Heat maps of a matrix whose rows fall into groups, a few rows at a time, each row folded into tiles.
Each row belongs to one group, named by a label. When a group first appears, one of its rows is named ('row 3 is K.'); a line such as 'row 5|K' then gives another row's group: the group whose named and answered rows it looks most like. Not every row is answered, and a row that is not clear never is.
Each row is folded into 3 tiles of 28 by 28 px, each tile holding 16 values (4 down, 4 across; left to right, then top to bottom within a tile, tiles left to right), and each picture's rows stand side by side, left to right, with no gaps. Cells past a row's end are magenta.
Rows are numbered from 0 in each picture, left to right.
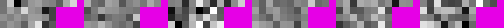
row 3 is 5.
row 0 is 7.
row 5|5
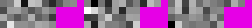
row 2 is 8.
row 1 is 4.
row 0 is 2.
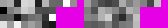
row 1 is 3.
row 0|7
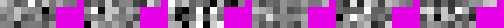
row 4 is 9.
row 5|8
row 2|9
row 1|8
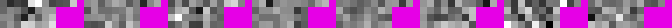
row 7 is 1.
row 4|9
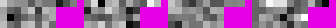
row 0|9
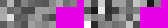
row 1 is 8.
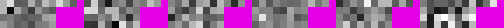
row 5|4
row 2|9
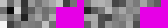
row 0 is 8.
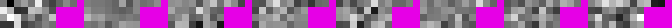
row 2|5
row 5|5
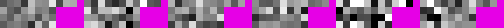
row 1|5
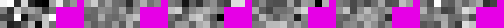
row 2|8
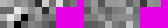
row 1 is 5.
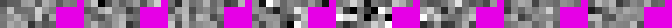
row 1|7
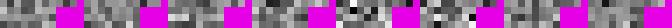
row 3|8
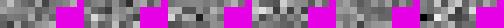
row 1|9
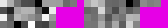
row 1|2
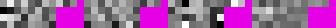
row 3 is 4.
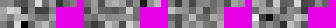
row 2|4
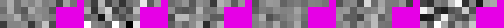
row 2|9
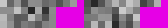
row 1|3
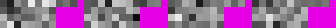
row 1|2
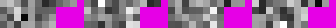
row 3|3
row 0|2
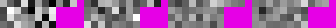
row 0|3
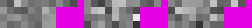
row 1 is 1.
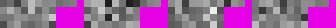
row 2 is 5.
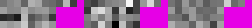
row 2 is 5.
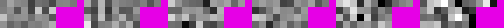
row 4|2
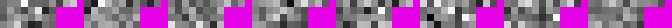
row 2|5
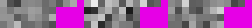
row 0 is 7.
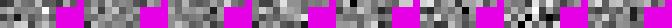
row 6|2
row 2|5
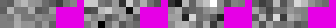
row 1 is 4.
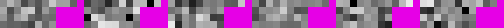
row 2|8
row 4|7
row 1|9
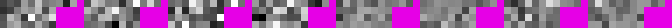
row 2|7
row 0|1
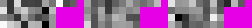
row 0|5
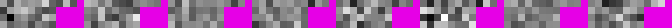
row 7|8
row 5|4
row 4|1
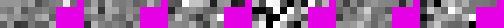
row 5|1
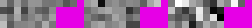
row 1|7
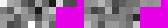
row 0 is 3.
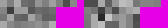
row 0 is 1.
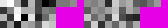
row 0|2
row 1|2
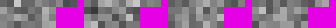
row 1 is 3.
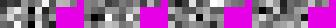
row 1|4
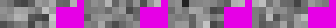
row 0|3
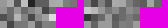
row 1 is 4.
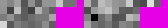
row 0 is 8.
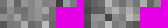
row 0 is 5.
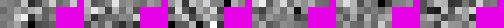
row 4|2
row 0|3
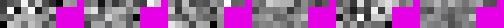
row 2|5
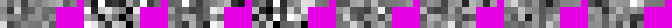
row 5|9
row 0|8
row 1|5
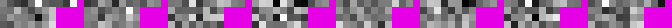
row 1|4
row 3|2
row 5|2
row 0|3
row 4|5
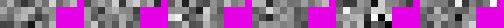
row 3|7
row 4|3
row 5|3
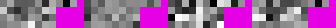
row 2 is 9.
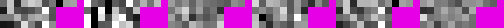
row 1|8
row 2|2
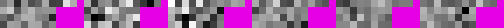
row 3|3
